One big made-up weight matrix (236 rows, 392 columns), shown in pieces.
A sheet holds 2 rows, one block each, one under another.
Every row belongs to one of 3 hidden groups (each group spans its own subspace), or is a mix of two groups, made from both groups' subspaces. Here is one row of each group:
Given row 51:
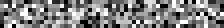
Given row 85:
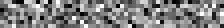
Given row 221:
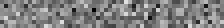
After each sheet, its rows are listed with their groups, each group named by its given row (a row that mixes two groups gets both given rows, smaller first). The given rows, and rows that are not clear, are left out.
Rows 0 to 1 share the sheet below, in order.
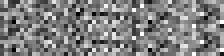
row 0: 51
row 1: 51
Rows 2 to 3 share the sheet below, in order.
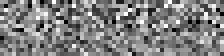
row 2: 221
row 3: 85
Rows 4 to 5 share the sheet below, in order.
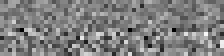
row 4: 51
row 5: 85
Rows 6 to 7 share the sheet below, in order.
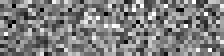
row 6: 51 and 221
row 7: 221
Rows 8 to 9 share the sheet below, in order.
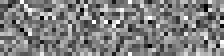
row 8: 51 and 85
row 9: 85 and 221
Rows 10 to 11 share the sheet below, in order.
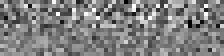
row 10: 221
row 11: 221
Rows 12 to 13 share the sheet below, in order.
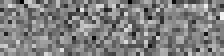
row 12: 85
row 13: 221
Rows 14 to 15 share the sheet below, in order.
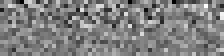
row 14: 85
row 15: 51
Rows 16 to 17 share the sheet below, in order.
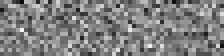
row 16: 85
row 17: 85
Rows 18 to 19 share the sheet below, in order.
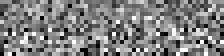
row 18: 85
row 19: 51
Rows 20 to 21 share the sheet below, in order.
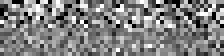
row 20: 85
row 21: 85
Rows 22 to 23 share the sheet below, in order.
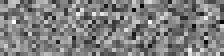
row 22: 51
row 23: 221
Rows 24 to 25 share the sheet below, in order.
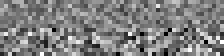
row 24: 85 and 221
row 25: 51 and 221
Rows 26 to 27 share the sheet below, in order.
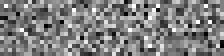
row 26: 221
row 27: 85
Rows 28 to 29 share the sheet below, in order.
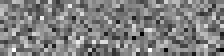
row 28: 85
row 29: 51
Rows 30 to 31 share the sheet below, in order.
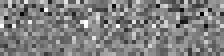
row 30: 51
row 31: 221
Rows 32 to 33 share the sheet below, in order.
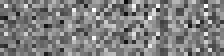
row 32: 221
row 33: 221
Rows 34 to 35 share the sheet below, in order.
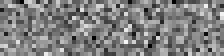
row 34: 85
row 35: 221
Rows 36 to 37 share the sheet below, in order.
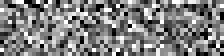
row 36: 85
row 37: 85
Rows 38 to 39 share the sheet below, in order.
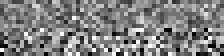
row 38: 85 and 221
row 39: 85 and 221
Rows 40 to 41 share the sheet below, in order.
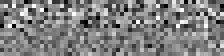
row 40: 51
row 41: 85
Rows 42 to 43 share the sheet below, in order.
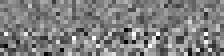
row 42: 221
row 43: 221
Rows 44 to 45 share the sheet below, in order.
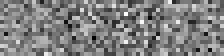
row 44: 85 and 221
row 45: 221
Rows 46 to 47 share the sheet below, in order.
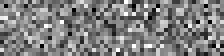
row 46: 221
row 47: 85
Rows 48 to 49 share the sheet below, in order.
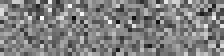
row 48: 85
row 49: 85
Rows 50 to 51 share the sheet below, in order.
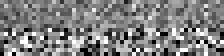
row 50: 221
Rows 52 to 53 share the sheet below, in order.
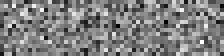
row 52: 51
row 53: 51
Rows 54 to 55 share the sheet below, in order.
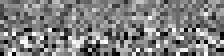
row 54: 85 and 221
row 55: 51
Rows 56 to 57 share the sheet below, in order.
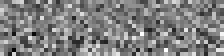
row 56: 85
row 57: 51
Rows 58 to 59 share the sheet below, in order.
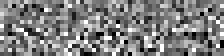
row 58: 51 and 85
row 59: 85
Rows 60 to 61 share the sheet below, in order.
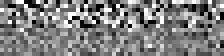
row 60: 85
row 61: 85
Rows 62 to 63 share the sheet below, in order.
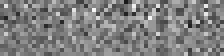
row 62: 221
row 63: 85 and 221
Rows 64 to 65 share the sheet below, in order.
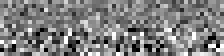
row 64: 51
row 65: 51 and 85
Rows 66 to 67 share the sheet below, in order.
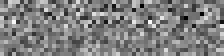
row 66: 51
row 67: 51
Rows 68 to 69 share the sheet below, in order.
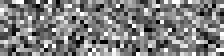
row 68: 85
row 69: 51
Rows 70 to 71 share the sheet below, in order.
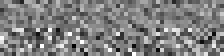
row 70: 85
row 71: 85
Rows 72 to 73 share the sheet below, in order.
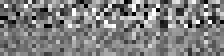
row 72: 221
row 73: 221
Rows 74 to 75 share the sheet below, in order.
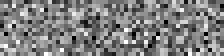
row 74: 51
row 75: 221
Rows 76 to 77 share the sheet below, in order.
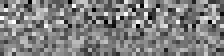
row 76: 51 and 221
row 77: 51
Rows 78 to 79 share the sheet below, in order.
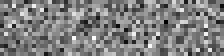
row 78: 51
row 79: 221
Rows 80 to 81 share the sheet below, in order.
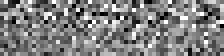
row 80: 51
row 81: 221
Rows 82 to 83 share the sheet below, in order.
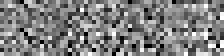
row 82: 85
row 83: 85
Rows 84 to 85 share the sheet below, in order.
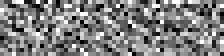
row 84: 85
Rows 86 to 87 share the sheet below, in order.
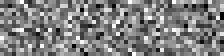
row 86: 85
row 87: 85
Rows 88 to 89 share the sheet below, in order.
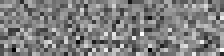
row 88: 85
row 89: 51
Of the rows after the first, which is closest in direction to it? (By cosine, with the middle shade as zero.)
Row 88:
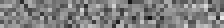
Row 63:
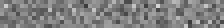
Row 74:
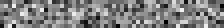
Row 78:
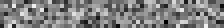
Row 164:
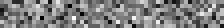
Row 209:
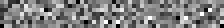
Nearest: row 63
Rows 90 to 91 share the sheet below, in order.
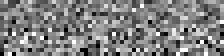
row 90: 51
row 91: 51
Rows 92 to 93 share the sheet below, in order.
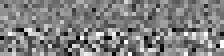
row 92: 221
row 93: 85
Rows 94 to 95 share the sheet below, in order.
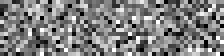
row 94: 85
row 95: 221
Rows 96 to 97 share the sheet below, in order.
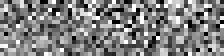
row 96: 85 and 221
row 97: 221
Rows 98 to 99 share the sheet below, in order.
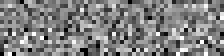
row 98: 85
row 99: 51
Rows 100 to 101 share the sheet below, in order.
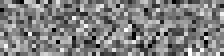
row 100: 85
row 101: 221
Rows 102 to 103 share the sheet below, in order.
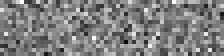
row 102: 85
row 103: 221
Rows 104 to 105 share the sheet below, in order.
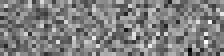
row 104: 221
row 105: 221
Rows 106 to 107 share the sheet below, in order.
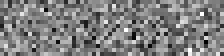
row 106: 51
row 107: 221
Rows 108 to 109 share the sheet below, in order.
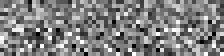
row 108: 51 and 221
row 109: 85
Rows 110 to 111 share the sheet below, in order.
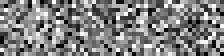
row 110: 221
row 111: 85
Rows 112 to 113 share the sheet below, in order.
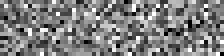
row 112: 221
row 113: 85 and 221
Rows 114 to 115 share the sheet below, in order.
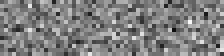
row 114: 221
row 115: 51 and 85
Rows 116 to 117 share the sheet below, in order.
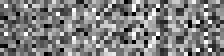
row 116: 221
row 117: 221
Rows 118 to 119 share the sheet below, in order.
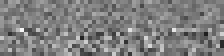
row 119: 85
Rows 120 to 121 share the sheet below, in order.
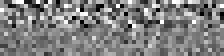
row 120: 85
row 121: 221
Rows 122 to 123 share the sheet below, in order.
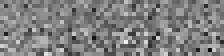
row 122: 221
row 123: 221
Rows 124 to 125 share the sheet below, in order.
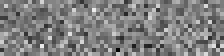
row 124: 221
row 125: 85
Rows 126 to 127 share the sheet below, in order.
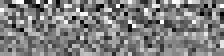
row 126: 85
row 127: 85
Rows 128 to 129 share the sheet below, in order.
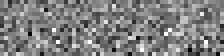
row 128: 51
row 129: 221
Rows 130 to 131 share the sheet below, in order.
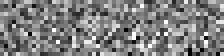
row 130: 51
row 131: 221
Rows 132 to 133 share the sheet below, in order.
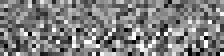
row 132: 221
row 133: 221
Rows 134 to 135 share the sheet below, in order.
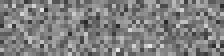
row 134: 51
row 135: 85
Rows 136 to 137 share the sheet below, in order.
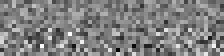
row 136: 51
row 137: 85
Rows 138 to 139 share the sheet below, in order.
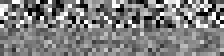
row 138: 85
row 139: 51
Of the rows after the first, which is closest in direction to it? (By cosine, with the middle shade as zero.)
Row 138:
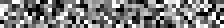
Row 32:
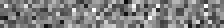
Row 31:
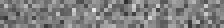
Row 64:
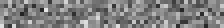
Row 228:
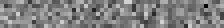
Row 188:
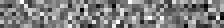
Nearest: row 228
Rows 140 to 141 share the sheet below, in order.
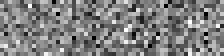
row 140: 221
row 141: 221
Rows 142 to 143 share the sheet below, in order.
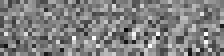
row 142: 51
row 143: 221
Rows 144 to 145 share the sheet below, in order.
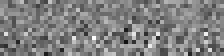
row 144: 51 and 85
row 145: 221
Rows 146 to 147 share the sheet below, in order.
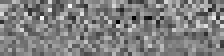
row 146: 85
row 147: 85
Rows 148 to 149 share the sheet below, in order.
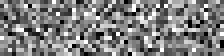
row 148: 221
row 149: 85
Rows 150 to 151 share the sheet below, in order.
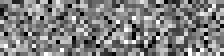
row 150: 85
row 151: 221
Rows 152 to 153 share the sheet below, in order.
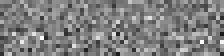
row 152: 85
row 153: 51 and 85
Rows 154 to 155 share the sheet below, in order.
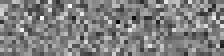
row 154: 85
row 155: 85
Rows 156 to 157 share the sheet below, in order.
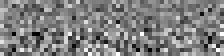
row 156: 51 and 85
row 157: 51 and 85
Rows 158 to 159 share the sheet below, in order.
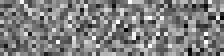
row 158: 85
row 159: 221
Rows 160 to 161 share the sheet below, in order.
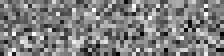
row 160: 221
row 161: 51
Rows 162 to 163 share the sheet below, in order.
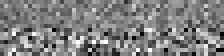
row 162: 221
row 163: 51
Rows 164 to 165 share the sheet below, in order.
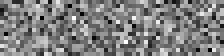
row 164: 85
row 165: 221
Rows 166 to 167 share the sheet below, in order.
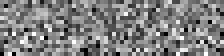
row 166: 221
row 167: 51
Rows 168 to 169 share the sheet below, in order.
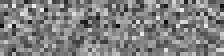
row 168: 51
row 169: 51
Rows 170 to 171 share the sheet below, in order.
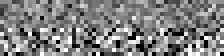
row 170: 85
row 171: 221
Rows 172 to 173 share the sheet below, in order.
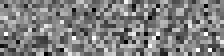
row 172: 221
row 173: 221
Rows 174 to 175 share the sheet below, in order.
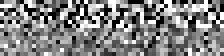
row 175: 221
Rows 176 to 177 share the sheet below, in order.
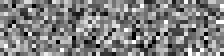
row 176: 51
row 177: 221
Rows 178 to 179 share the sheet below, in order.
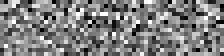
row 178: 51
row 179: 51 and 221
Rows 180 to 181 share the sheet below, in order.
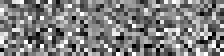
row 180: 85
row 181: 85
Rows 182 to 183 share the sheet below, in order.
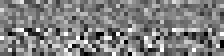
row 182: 85
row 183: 85
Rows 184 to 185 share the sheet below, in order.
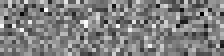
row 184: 51
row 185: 85
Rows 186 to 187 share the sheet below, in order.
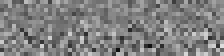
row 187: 85
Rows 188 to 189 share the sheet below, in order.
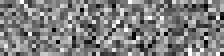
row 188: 85
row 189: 221
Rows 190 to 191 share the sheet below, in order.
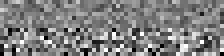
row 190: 51 and 85
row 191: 51
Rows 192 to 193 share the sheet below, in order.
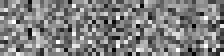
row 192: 51 and 221
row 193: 51 and 221
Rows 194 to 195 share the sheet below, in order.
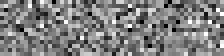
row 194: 221
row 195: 85
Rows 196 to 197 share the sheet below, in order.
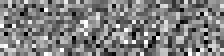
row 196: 51
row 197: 221
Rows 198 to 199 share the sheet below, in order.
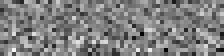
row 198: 85
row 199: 51
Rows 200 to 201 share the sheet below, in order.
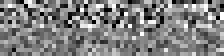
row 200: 85
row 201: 51
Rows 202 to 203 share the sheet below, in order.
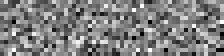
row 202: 51
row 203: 51
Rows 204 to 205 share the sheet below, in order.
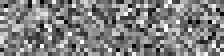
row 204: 221
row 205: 85
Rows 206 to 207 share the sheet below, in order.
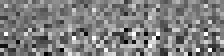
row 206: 221
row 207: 221
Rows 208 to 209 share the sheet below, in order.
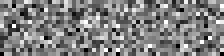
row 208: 51
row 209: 51 and 85
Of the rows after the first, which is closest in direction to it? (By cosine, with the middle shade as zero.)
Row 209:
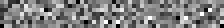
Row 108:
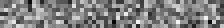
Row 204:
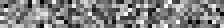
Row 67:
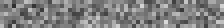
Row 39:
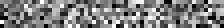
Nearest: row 39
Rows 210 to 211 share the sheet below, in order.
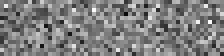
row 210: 221
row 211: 85
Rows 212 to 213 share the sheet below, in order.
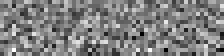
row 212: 51
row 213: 51
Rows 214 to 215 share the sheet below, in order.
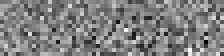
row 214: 85
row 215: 221
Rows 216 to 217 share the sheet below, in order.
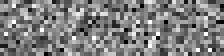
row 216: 51
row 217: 221
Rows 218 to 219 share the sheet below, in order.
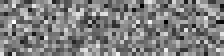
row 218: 51
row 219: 51
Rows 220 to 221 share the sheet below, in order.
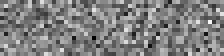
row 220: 221
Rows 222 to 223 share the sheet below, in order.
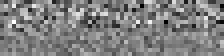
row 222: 51
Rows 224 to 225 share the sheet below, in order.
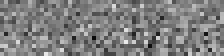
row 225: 221
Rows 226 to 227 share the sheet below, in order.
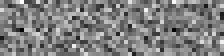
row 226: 85
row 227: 85
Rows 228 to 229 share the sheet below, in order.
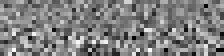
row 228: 85 and 221
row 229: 51
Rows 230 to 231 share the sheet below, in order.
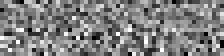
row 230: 85
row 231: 85 and 221
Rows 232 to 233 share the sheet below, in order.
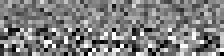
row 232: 51 and 221
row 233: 51
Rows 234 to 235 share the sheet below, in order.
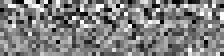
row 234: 85
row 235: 221
